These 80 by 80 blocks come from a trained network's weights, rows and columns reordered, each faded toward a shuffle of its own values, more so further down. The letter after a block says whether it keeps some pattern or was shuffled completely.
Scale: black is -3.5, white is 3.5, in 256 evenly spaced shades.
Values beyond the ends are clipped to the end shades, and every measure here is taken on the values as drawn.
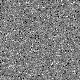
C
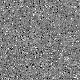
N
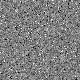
C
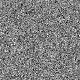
N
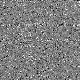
N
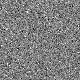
C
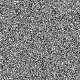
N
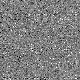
N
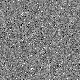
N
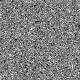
N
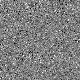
N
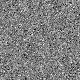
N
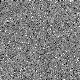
N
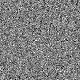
N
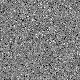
C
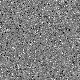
C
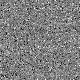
C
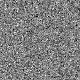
N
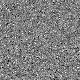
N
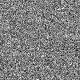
C
